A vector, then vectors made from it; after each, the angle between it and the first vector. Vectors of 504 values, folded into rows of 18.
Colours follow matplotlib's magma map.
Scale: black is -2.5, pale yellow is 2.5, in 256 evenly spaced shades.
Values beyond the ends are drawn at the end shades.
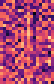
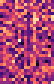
nearly opposite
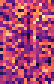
nearly opposite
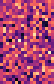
partly opposed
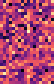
partly aligned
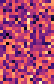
partly aligned
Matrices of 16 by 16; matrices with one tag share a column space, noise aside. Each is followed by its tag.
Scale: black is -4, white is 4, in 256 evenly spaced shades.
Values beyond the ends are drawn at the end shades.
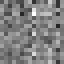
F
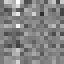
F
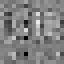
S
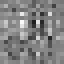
S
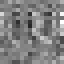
S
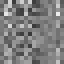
F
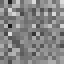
F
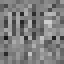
S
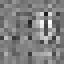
S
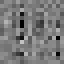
S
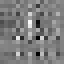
S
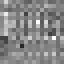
S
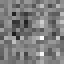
S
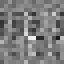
S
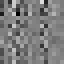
F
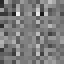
F
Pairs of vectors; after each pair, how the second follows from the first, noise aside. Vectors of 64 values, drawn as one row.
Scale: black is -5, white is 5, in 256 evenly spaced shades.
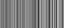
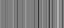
partly zeroed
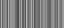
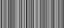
negated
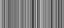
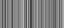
reversed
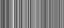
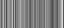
wrapped around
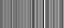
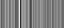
reversed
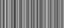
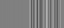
partly zeroed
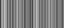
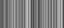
reversed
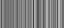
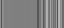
partly zeroed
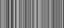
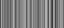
reversed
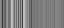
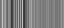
negated
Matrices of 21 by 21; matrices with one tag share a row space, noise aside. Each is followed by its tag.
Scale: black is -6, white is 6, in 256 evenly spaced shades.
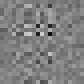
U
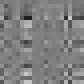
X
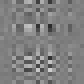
U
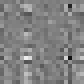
X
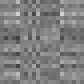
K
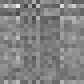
K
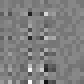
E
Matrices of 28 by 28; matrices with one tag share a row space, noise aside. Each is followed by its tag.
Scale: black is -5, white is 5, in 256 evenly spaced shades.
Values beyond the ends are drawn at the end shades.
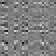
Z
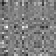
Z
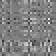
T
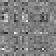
Z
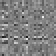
Z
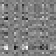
Z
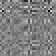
T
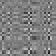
T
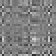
T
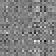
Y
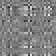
T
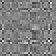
T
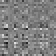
Z
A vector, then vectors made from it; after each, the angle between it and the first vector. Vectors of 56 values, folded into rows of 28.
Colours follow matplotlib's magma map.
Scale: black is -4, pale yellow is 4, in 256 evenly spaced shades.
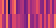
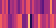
partly aligned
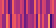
partly aligned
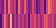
partly opposed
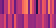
partly opposed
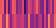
nearly parallel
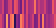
orthogonal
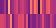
partly opposed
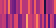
partly opposed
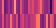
orthogonal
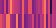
orthogonal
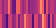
partly opposed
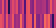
partly aligned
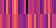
partly aligned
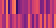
nearly parallel
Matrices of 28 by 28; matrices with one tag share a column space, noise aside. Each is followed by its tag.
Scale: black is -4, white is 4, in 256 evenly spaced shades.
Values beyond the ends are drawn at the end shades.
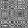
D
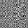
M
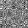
D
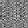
M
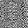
M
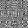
D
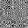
D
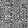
M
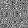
D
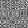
D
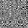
D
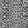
M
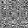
D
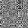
D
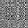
M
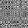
D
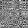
D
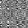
D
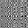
M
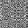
M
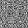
D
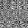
D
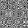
D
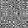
D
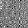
D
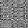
M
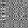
M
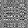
M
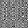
M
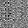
M
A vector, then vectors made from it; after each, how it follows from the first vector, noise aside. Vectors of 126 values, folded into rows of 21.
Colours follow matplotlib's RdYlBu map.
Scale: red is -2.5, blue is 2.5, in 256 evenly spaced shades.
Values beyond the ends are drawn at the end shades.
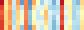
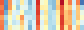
wrapped around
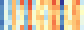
negated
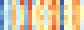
negated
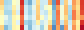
reversed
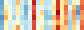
wrapped around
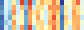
negated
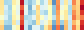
reversed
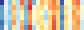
negated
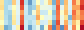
reversed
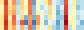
wrapped around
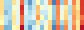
reversed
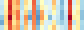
wrapped around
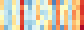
reversed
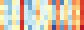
reversed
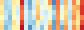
reversed
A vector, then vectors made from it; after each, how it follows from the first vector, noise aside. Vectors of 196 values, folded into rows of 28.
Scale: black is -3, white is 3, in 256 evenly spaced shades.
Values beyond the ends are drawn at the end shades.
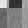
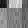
negated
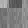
shrunk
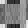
wrapped around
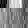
negated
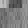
shrunk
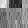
copied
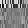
sign-scrambled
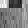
copied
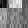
negated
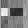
wrapped around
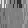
partly zeroed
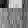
negated
